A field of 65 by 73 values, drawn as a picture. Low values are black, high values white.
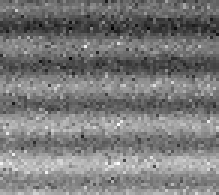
Slope: up to the bottom. Histogram: bell-shaped. Stripes: horizontal, repeating 5 times. Average level on the scale: 50%.
